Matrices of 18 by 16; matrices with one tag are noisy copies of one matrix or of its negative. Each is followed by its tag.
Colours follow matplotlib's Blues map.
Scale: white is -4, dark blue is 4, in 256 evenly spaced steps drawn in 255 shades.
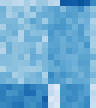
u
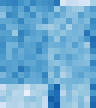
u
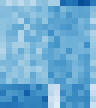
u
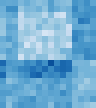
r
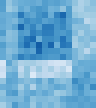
r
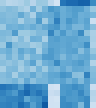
u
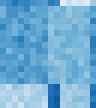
u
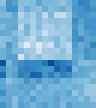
r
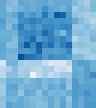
r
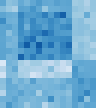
r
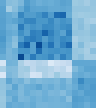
r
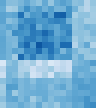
r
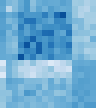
r
